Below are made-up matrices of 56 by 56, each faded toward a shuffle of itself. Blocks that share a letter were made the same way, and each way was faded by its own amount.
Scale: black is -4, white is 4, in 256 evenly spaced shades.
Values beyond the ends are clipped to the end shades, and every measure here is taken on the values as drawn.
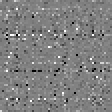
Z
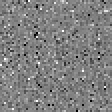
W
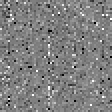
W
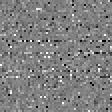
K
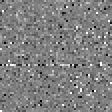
K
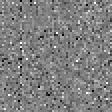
W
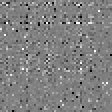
Z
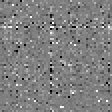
Z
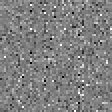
W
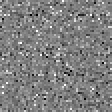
K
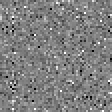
W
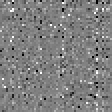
Z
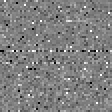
K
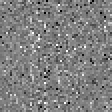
W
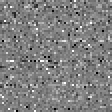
K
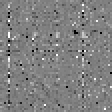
Z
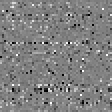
Z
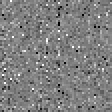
W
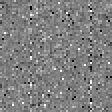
W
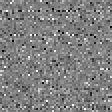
K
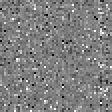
W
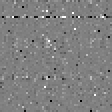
Z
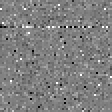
K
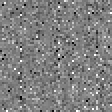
W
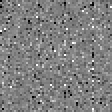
W
